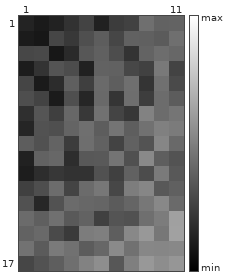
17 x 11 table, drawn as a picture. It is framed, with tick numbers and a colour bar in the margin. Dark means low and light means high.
Neither half mirrors the other. The ninth with the lowest average is the top left. The ninth with the highest average is the bottom right. There are no regular stripes. There is an overall slope up to the bottom right.
